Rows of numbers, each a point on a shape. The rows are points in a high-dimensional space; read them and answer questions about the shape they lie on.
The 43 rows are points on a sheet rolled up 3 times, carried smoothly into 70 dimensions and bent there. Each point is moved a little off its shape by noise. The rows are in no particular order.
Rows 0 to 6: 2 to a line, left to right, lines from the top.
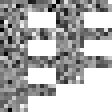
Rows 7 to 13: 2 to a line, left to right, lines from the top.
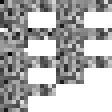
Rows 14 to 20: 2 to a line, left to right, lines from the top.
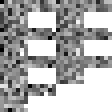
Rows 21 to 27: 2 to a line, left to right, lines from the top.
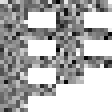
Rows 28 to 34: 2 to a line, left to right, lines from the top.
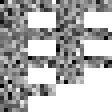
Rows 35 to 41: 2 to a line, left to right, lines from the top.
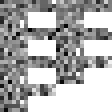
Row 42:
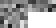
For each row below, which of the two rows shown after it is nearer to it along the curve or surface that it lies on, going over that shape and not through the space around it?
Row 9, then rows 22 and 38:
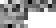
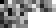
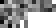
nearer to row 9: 38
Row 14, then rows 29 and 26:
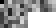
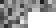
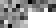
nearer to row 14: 29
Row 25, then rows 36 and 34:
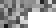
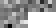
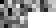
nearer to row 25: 36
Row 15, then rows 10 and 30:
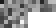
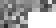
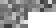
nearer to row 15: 30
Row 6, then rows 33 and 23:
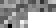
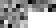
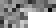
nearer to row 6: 23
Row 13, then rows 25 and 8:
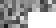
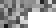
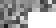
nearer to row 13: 8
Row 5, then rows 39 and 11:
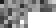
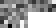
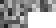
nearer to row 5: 11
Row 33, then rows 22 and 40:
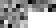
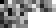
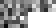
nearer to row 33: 22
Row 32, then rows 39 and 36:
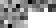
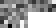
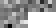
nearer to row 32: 39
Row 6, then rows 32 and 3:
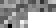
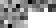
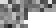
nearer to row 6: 3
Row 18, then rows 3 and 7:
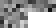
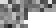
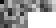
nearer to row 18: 3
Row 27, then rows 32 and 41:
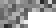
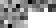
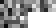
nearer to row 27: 41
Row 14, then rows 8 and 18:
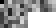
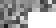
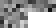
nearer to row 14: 8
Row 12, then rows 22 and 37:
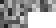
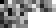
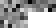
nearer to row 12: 22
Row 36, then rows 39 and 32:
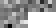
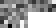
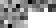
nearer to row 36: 39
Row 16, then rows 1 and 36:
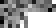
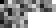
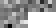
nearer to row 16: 1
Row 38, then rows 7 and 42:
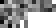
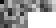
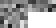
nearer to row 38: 42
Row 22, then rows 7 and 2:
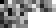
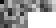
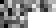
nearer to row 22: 2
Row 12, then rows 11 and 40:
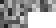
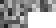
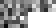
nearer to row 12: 11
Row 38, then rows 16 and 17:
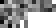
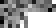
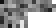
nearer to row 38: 16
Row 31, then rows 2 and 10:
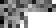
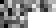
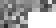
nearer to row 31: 2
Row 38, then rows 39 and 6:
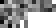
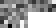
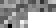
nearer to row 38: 39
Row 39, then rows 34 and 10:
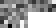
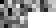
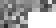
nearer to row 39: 10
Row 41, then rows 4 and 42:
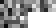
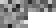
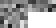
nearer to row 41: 4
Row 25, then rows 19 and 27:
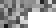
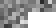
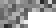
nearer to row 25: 27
